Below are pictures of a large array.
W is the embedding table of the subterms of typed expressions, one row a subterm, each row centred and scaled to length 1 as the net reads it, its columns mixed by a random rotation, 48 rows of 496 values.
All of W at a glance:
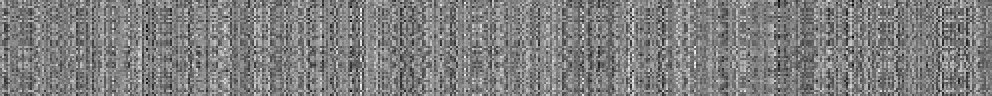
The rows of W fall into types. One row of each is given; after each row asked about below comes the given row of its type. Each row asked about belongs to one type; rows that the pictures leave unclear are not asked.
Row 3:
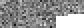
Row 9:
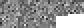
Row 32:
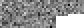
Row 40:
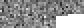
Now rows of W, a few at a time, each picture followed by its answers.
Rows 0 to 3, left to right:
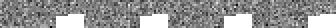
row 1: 3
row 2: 32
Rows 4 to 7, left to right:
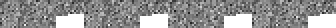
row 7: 9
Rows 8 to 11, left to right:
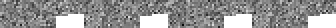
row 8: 3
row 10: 3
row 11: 9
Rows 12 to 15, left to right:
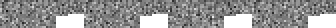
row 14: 40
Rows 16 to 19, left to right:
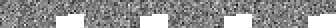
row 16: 9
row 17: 3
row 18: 32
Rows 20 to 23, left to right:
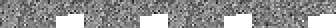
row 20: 9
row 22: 9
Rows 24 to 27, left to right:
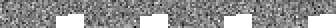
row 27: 40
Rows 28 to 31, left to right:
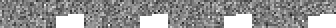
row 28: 3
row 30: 9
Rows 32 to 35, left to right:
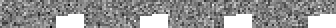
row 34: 3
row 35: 3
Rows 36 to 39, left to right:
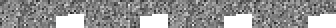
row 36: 9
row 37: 3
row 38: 9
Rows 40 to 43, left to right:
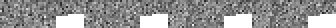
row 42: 9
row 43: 9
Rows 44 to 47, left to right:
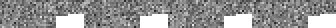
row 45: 3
